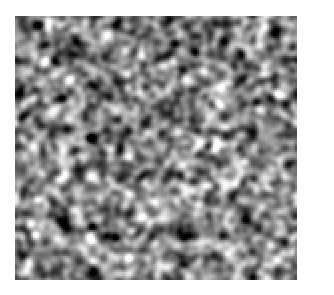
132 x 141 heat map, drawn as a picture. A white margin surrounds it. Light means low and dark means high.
The texture is blotchy. There is no seam. Neither half mirrors the other. There are no lone odd cells. No overall slope runs across the table. The histogram is bell-shaped. Overall the values sit about 50% of the way up the scale. There are no regular stripes. No row or column stands out.
